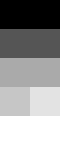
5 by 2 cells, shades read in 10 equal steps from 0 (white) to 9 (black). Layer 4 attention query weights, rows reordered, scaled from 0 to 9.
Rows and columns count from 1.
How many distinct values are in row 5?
1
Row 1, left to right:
9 9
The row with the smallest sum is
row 5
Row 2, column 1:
6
